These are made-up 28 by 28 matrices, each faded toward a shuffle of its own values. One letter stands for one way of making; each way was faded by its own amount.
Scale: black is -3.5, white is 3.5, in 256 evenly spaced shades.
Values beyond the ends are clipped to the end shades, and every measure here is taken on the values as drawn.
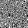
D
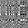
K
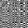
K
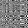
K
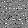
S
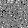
S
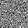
D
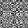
K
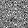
D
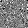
D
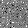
S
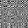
K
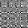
K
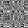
K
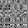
K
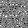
S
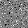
S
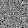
D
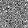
D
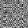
K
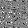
S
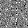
D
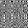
K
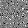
S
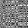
K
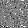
S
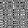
K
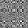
K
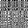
K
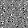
S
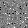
S
